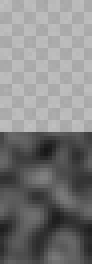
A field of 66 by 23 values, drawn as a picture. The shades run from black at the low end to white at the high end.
The table splits into 2 rows of 1 panel. Panel 1,1: high, checkered, faint in contrast. Panel 2,1: low, blotchy.
